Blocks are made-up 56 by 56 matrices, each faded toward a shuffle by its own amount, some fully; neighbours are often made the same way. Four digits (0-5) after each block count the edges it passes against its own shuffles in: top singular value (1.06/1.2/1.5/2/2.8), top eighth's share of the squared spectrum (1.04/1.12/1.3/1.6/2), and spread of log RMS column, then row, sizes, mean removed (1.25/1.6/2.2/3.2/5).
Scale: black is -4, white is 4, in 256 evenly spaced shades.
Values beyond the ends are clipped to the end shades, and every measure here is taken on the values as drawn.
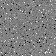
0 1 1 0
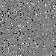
1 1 1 1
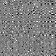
4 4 2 2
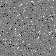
0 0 0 0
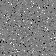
1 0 0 0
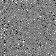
2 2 1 0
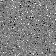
1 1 0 0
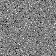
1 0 0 0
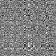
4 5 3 2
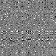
4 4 2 2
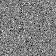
0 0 0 0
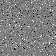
0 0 0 0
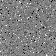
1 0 0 0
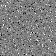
0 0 0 0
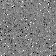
2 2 0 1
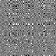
4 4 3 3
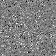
2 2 0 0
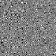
4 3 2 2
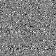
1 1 0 2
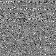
1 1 0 2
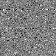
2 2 0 2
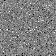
0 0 0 1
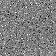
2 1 0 0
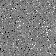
1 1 0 0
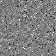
2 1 0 0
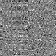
4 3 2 1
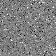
1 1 0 0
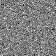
0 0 0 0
